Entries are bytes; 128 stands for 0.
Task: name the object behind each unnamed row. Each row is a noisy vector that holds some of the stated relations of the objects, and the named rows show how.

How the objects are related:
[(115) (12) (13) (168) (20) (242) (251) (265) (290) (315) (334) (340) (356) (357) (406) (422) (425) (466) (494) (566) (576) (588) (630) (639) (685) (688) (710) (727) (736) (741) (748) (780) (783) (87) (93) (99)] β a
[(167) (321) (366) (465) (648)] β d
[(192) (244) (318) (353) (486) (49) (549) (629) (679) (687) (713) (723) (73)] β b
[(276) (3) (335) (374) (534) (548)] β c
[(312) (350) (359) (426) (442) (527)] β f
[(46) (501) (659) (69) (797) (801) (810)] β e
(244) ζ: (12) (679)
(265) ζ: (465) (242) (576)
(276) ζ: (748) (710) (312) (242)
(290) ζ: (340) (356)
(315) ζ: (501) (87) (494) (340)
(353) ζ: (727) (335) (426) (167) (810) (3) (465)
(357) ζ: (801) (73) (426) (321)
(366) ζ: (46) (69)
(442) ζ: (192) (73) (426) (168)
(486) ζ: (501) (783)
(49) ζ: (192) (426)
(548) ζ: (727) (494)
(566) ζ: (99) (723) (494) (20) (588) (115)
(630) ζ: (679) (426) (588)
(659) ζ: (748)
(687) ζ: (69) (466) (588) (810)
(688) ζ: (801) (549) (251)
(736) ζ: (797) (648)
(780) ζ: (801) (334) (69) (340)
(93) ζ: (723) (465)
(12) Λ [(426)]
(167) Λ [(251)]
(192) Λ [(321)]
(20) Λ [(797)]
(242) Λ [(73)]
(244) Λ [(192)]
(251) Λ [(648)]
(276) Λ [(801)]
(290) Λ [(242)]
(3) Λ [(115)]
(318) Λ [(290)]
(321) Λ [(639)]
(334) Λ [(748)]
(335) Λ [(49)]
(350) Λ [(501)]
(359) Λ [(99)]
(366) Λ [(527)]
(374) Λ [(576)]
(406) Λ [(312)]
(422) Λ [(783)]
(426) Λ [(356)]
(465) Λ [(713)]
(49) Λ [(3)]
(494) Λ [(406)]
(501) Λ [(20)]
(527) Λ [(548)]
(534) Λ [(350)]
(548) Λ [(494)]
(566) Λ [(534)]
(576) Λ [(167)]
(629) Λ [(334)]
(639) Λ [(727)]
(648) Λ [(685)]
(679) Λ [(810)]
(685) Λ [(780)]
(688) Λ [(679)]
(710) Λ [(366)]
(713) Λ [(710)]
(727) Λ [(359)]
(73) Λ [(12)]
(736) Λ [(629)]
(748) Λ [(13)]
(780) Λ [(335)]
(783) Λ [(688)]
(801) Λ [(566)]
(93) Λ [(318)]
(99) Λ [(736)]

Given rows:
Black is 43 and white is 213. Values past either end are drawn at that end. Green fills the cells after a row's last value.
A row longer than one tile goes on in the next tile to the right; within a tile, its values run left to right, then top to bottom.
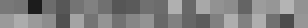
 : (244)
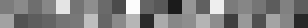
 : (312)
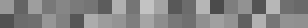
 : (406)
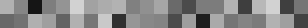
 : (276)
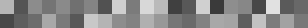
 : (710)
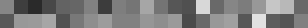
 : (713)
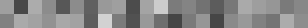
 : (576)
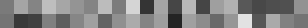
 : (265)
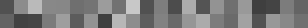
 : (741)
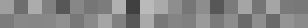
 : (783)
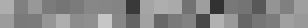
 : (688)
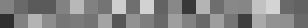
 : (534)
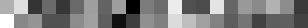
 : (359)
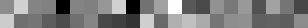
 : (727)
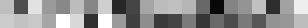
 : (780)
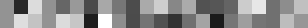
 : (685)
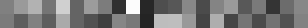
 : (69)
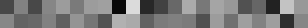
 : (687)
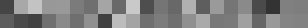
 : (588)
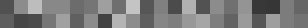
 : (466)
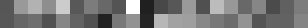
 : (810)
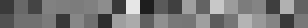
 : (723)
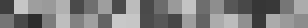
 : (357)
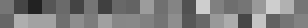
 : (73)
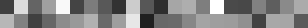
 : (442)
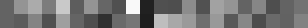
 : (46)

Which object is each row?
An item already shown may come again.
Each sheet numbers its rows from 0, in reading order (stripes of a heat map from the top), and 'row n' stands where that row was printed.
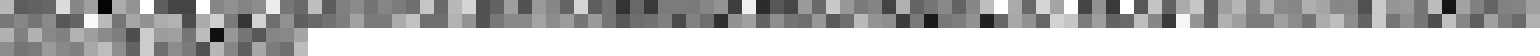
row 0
(527)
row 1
(242)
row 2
(723)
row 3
(548)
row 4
(290)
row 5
(290)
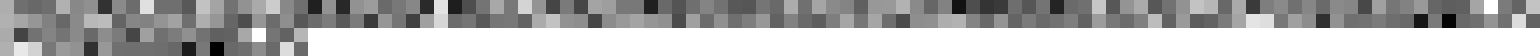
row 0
(350)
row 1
(353)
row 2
(244)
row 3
(192)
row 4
(167)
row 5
(167)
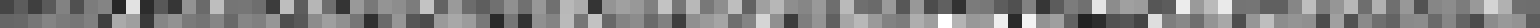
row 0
(549)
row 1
(465)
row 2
(93)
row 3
(49)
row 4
(374)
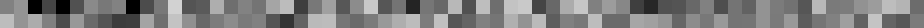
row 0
(629)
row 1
(426)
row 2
(318)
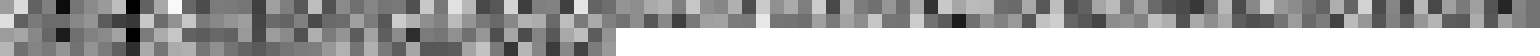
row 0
(736)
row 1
(710)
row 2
(566)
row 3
(630)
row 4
(115)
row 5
(334)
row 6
(801)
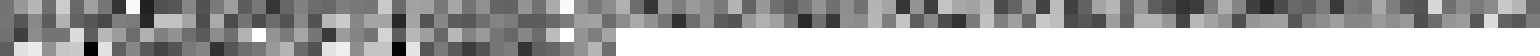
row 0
(69)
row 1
(3)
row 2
(465)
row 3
(357)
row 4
(713)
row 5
(335)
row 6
(335)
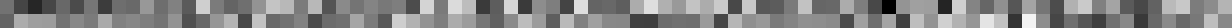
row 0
(73)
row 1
(710)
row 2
(315)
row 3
(251)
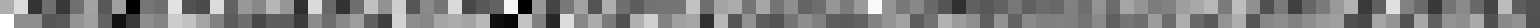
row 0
(359)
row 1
(366)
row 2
(3)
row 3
(679)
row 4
(748)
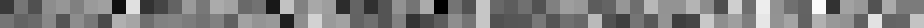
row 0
(486)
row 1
(321)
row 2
(494)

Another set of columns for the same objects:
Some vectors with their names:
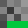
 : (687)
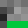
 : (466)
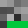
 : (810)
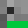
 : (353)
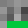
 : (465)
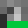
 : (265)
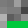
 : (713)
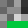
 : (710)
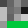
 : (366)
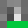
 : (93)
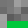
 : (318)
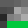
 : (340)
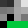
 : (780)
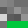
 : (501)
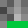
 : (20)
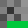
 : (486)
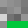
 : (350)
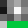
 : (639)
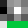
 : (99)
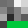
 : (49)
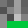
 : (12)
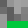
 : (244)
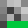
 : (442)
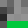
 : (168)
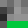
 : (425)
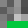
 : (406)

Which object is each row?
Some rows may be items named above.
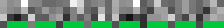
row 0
(335)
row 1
(501)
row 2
(49)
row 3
(93)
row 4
(335)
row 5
(357)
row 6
(801)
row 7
(630)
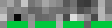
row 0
(374)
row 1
(679)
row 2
(494)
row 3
(688)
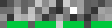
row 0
(290)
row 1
(276)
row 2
(359)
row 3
(315)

